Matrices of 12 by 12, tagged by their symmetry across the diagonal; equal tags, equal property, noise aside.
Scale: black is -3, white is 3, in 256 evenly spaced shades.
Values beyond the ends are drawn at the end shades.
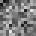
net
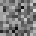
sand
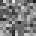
sand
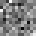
net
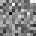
sand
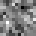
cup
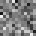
cup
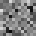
net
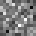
net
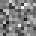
cup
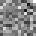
sand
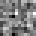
cup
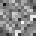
net
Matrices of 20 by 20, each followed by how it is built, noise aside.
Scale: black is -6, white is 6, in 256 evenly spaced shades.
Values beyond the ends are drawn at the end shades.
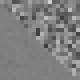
upper triangular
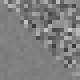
upper triangular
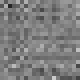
low rank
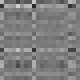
low rank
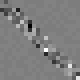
banded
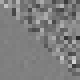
upper triangular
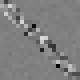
banded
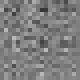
low rank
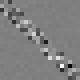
banded
